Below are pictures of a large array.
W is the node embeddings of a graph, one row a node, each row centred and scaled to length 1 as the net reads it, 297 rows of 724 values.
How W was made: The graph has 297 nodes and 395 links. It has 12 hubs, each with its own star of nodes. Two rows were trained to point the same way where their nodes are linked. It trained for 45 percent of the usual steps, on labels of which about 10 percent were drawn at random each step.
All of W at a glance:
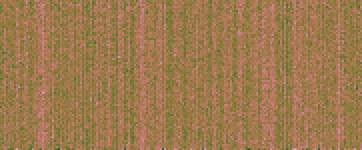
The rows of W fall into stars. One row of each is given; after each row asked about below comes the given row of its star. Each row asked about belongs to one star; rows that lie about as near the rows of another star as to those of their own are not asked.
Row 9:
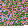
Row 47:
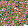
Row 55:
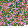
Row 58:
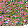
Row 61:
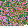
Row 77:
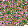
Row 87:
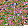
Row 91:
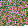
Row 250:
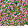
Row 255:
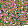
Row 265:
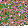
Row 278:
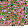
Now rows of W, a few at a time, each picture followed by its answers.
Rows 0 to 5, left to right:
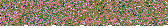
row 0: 250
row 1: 255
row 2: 47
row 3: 58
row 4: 55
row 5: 47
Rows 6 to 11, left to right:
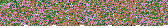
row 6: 250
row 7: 91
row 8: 87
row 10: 278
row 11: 58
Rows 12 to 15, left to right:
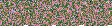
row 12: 91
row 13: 255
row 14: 91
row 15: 91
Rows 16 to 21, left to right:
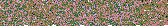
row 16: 47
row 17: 255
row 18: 255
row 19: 278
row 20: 250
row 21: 265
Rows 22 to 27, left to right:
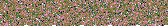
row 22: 61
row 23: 87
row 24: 9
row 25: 55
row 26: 58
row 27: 77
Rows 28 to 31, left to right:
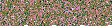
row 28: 61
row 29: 9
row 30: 91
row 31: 9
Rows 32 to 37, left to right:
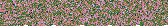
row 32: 9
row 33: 265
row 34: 255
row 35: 9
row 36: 255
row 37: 9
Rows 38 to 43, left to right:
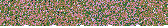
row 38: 55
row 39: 9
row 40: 278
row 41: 255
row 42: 61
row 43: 47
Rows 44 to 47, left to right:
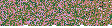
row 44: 91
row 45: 77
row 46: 250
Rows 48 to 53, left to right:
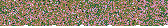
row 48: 255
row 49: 9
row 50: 77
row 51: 255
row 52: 255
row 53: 47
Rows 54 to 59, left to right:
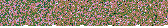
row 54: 91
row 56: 250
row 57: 47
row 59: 278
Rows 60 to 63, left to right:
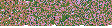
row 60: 255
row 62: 61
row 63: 87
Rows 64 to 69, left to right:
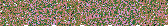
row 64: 87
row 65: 55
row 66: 250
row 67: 9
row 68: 255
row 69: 278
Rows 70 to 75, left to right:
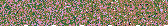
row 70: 87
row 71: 265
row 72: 47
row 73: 61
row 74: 61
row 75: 58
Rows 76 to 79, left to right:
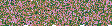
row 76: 91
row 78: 91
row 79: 250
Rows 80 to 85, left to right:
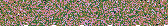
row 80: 87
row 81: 55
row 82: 265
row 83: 58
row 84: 61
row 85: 55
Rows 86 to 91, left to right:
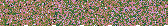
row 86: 87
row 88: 9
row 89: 55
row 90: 61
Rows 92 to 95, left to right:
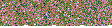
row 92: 9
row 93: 87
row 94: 61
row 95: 265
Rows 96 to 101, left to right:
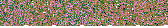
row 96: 265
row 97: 250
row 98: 77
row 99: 55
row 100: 250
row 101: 9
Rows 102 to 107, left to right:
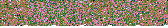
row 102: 265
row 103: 91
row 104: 87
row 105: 265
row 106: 47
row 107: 278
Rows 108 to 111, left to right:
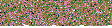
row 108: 250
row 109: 9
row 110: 91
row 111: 91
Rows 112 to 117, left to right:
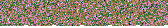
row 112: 9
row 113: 91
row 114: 58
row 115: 9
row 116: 55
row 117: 265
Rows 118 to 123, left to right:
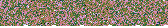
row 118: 47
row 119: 47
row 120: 9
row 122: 47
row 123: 87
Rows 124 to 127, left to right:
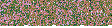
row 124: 250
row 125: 91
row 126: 9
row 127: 91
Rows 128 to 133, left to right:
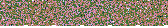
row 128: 58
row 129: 255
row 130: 61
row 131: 47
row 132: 47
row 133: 250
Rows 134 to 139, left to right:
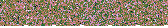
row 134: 61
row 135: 250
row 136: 55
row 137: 87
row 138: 47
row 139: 87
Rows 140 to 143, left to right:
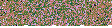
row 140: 9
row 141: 55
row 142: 278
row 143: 87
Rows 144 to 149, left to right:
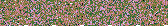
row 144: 61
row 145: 87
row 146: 87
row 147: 61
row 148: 61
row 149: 250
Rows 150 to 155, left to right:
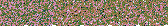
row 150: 77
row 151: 58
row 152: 77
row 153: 77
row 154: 61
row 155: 61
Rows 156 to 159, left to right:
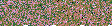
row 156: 91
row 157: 265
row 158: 278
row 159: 91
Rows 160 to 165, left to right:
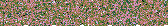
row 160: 255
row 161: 58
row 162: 61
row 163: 47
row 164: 250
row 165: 77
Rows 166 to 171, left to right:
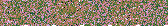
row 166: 58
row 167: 61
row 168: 58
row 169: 55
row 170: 55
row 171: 91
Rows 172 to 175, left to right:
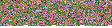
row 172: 55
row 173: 255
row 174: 255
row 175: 250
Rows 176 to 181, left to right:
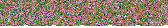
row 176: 255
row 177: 55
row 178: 55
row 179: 58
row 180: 58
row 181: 265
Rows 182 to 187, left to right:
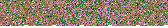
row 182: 91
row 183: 250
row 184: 265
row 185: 278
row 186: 77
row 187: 55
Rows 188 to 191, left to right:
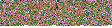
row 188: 9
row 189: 255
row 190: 77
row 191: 255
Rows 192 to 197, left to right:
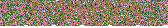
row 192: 61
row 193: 77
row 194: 265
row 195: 91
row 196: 77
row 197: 58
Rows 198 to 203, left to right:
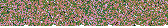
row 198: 278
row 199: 91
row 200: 255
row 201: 255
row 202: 77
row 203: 47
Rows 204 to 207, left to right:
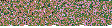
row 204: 55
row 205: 55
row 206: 47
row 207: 91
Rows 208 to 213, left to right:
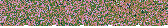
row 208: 61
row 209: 91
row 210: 91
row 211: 9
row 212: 77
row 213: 255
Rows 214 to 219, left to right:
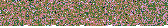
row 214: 255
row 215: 55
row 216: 47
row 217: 58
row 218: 278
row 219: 61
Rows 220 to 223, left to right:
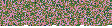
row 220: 9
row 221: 77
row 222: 265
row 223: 255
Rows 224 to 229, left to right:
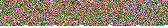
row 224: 55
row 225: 250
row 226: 58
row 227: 47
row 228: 61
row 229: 9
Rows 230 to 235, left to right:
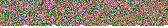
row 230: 87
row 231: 250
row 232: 77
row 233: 55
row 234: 47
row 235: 91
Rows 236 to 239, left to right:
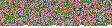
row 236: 61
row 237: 55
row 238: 58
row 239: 77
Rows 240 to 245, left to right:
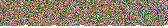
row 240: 255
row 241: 55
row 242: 61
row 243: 61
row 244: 278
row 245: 87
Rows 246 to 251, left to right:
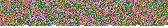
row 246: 250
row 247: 9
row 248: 255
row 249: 55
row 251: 9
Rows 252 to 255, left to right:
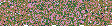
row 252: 77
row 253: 58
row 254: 255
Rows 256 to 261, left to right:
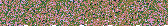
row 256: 61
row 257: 87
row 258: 255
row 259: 265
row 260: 9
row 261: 265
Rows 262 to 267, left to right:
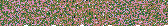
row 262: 61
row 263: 47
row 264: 55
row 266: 87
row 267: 278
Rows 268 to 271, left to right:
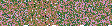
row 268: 77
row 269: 265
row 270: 87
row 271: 250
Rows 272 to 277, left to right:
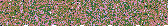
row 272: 58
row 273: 255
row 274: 278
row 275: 61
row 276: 250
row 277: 265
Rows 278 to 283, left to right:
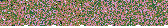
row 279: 255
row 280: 77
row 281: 278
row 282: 9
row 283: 9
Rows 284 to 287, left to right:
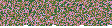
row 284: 47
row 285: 55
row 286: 55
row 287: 47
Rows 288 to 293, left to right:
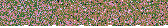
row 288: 9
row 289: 91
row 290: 265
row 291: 87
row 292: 91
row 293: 58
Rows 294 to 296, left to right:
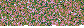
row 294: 61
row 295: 87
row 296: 91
